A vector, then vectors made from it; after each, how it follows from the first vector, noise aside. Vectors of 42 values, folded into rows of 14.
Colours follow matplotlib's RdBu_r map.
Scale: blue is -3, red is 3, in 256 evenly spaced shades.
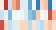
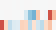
partly zeroed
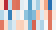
copied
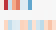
partly zeroed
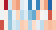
copied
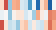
copied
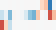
partly zeroed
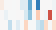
partly zeroed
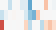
partly zeroed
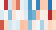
copied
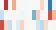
partly zeroed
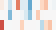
partly zeroed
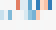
partly zeroed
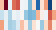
copied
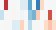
partly zeroed
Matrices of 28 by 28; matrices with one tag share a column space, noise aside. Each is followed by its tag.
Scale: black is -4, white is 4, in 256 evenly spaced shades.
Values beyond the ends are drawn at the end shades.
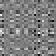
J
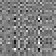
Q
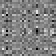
J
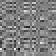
Q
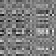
J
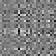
J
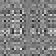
J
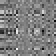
J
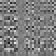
Q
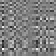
Q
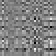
Q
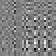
Q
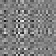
J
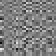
Q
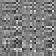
Q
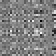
J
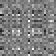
J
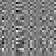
Q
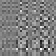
Q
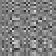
Q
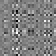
J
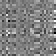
J
